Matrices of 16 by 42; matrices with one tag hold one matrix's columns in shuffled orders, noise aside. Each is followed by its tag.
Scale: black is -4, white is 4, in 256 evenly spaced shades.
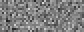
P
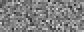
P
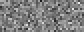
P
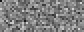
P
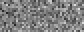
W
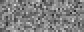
W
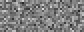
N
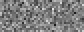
W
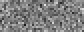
W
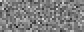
N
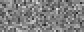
W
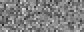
W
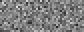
N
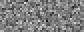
P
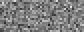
N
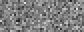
P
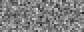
W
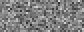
N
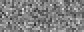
W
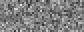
W
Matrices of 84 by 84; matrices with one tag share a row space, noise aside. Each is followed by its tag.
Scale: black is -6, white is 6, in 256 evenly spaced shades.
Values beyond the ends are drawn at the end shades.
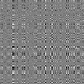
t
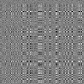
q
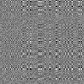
q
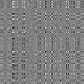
t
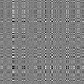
t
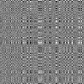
q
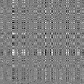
t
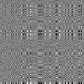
q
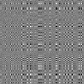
q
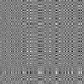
q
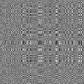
q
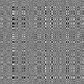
t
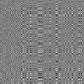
q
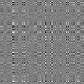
t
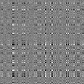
t
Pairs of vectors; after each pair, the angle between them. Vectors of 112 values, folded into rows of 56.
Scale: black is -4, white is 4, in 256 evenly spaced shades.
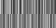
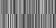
partly aligned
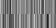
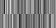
partly opposed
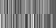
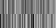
nearly opposite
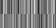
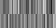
partly opposed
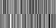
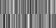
partly aligned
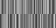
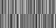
nearly parallel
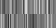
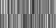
orthogonal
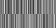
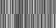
partly opposed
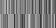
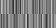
partly aligned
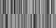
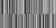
orthogonal
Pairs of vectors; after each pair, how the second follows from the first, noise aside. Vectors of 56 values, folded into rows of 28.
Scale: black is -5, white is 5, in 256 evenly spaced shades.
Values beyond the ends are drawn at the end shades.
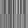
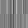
partly zeroed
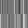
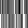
scaled up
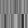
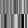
scaled up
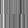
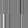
partly zeroed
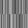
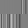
partly zeroed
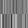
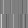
partly zeroed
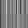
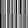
scaled up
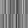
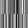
scaled up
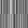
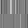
partly zeroed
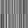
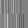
partly zeroed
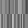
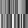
scaled up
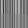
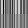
scaled up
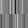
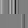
partly zeroed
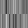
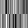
scaled up
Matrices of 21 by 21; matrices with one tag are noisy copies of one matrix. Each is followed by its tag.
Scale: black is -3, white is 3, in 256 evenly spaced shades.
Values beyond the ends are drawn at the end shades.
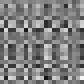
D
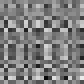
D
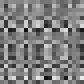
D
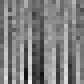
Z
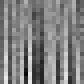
Z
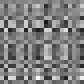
D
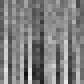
Z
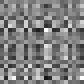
D
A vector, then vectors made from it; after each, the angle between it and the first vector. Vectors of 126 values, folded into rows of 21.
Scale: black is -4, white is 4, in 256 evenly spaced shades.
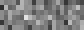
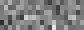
partly aligned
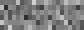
nearly opposite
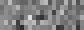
orthogonal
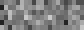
nearly parallel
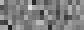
partly aligned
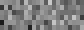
partly aligned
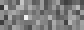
nearly parallel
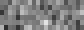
orthogonal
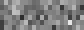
orthogonal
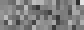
orthogonal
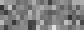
orthogonal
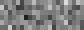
nearly opposite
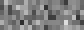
orthogonal
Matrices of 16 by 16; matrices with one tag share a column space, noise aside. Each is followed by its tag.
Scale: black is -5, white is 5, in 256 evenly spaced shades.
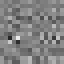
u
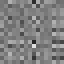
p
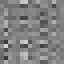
p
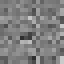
u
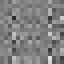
u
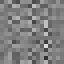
p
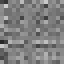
p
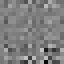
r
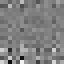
r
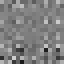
r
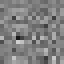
u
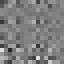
r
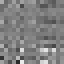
r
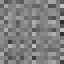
p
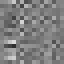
p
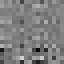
r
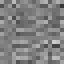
p
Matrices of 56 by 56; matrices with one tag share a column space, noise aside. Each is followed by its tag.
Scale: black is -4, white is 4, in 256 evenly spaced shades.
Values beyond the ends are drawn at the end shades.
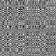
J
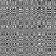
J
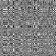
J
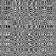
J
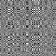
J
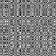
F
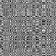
F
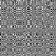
J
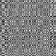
F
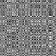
F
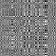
F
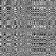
J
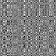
F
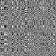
J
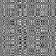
F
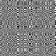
J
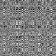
J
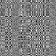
F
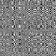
J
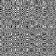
J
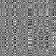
F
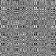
J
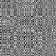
F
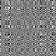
J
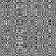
F
